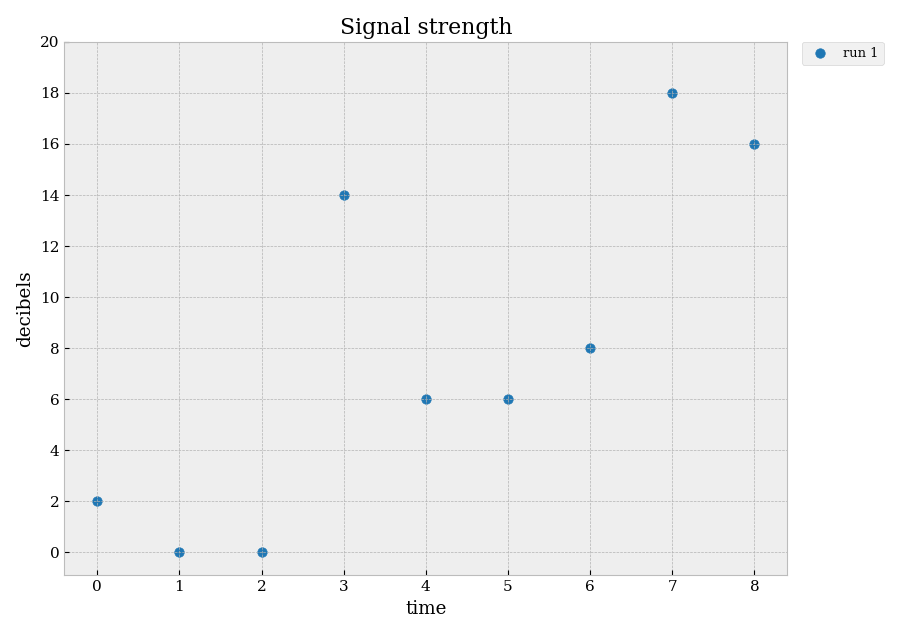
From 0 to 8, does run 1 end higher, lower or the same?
higher
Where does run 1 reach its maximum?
7
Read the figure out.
Title: Signal strength
x-axis: time, ticks 0 1 2 3 4 5 6 7 8
y-axis: decibels, ticks 0 2 4 6 8 10 12 14 16 18 20
Legend: run 1
Values:
run 1: 2 0 0 14 6 6 8 18 16
